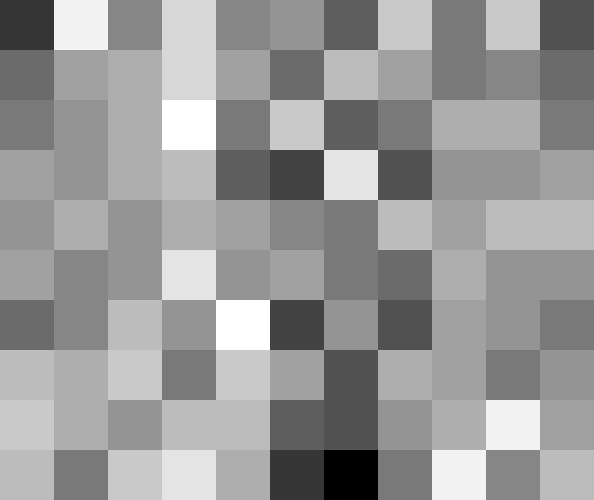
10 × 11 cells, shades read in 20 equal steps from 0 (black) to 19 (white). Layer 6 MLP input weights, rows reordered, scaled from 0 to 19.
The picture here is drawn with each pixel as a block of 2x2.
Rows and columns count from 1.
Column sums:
107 120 126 146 122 89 86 103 122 122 106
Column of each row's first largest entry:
2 4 4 7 8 4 5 3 10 9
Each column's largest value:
15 18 15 19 19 15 17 15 18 18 14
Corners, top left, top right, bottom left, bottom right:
4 6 14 14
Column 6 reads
11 8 15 5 10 12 5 12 7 4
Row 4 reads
12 11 13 14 7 5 17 6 11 11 12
